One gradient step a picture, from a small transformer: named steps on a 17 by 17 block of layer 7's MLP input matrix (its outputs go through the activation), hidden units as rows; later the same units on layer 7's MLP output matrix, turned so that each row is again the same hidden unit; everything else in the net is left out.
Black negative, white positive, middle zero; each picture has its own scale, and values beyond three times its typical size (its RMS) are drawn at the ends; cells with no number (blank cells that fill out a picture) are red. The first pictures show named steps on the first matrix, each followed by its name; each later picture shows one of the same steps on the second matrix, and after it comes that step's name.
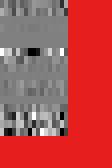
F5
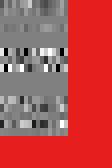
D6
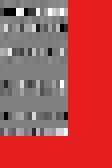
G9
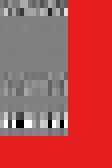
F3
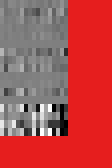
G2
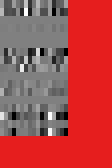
F5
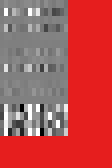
G2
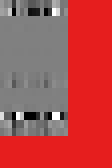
F3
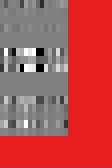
D6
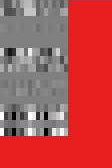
F5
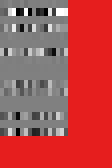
G9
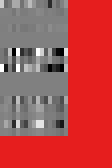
D6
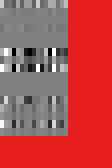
D6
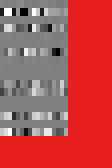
G9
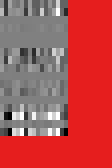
F5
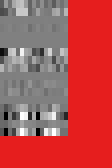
F5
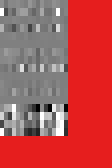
G2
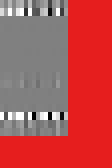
F3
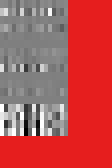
G2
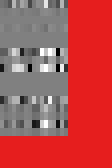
D6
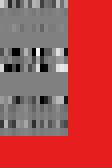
D6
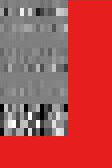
G2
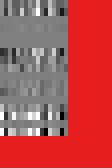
F5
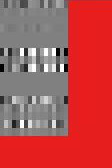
D6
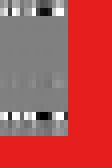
F3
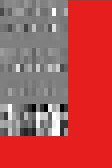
G2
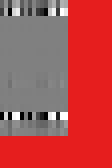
F3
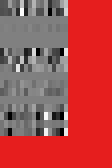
F5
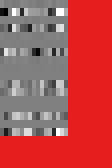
G9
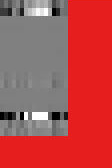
F3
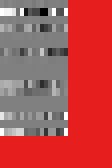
G9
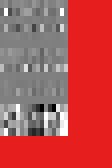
G2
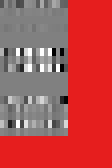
D6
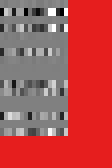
G9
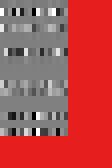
G9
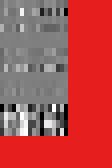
G2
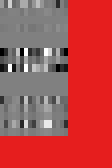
D6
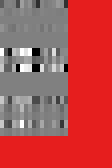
D6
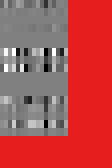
D6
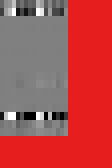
F3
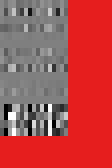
G2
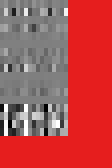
G2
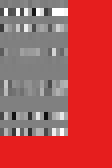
G9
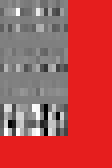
G2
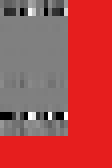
F3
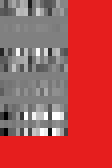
F5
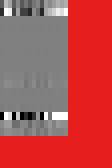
F3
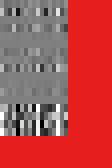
G2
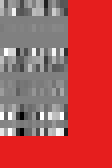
F5
